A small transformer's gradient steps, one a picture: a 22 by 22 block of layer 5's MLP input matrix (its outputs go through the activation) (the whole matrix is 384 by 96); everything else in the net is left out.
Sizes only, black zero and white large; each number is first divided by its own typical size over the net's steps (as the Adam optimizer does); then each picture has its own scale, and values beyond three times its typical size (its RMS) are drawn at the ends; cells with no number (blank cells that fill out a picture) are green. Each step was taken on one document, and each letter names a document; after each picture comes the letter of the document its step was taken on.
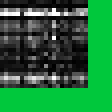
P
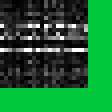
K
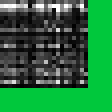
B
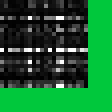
K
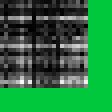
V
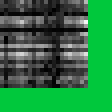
V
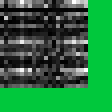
V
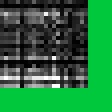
P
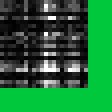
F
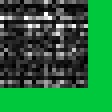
K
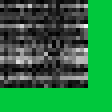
V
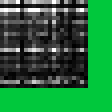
P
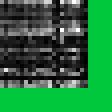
F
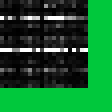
K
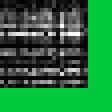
F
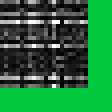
P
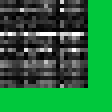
F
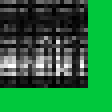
B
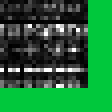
K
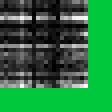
V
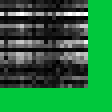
V
